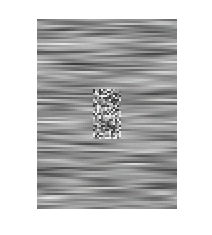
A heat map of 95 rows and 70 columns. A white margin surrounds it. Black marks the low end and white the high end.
There is no overall slope. In the centre lies a patch that is rougher than the rest. Streaks run across, left to right. Values change most from cell to cell in the centre.
